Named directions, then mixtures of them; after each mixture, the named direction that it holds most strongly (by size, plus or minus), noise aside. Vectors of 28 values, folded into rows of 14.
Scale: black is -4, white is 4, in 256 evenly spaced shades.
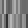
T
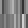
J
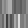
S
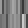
J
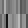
T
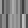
J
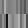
T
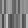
T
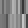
J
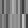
J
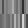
J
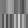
S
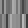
T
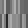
T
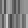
T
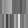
S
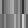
J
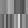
S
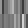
J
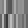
T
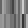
J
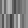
S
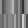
J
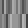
T
